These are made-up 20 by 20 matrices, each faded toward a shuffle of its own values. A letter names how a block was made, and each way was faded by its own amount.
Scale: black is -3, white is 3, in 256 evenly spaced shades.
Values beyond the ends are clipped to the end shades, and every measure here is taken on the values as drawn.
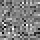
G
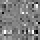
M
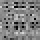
M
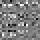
G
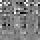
G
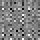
M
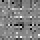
M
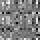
M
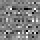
G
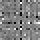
M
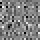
G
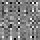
M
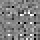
G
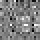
G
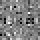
G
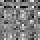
M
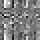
M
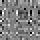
M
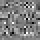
G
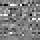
G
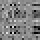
M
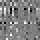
M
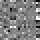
M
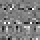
G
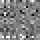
G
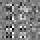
M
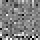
G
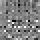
G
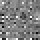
G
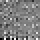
G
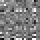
M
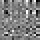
M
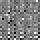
M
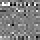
G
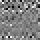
G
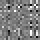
M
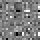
G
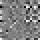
M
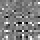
M
